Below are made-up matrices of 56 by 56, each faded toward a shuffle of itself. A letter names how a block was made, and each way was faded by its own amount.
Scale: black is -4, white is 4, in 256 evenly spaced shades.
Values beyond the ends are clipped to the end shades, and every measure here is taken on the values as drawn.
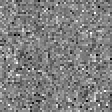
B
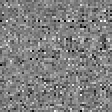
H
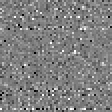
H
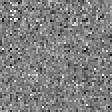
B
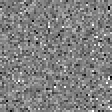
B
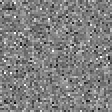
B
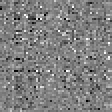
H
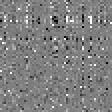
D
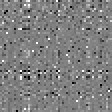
D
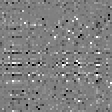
D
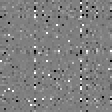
D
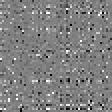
D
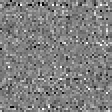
H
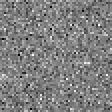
B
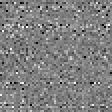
H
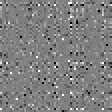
D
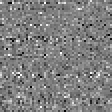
H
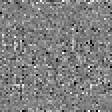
H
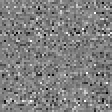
H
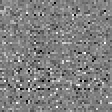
H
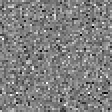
B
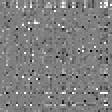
D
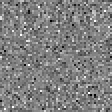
B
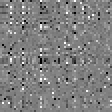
D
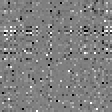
D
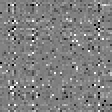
D
